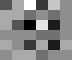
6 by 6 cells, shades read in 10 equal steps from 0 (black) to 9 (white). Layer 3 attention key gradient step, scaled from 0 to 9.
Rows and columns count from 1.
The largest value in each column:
6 6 9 8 7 6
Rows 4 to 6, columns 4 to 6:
4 4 5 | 6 1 6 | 4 5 5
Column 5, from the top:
7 4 1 4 1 5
